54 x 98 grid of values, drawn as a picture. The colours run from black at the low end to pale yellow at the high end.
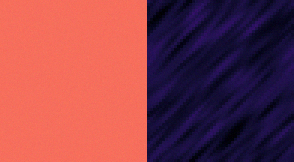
The table splits into one row of 2 panels. Panel 1,1: high, flat. Panel 1,2: very low, slanting up to the right, faint in contrast.
